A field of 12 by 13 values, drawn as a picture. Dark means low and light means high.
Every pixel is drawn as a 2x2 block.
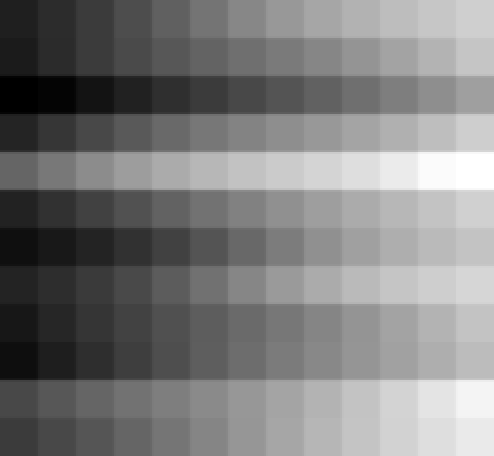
Slope: up to the right. Ninth with the lowest average: top left. Average level on the scale: 50%. Ninth with the highest average: middle right. Grain: streaks across.
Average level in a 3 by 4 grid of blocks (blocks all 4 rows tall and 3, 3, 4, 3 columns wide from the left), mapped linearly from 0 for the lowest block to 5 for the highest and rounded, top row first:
0 1 3 4
1 2 4 5
1 2 3 5
